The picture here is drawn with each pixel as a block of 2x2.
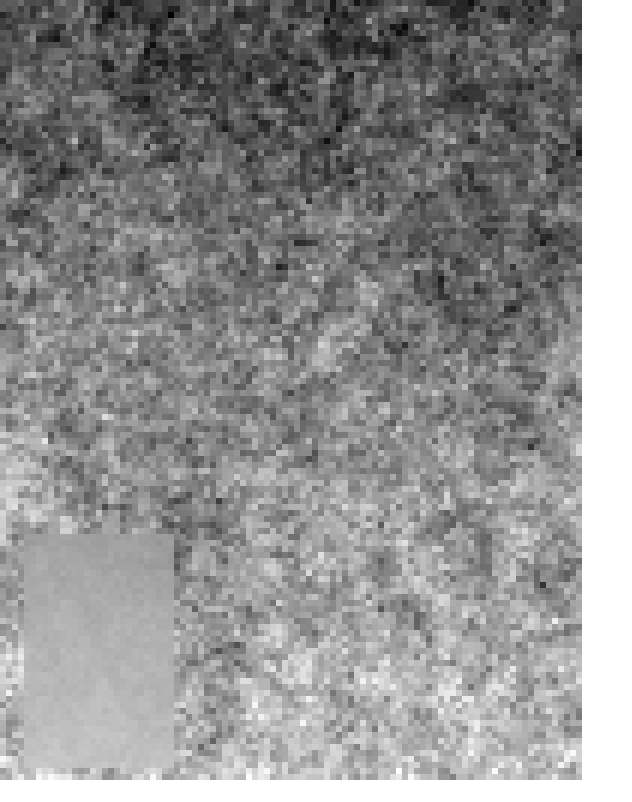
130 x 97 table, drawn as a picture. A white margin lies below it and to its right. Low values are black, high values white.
The bottom left is the smoothest part. No regular stripes run through it. The field climbs toward the bottom. An odd patch, calmer than its surroundings, sits in the bottom left.
